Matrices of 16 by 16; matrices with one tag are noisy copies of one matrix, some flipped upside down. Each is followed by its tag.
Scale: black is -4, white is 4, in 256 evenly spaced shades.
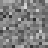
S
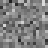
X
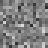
X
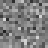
S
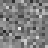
S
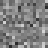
X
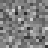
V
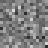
V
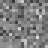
S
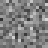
V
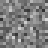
V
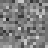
S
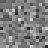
V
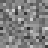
V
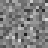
V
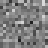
X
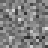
V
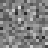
V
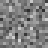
V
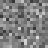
S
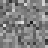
X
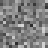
X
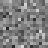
S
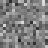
X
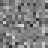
X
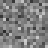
S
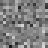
X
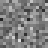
V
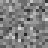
V
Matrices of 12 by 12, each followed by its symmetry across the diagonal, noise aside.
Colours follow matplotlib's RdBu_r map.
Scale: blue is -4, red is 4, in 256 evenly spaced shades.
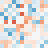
symmetric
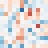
neither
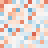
symmetric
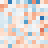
neither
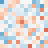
symmetric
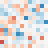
neither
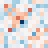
symmetric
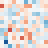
neither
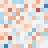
symmetric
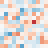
neither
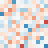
symmetric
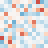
symmetric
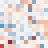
neither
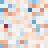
neither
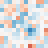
symmetric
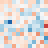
neither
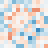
symmetric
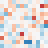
neither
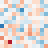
neither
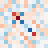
symmetric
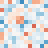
symmetric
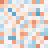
symmetric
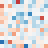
neither
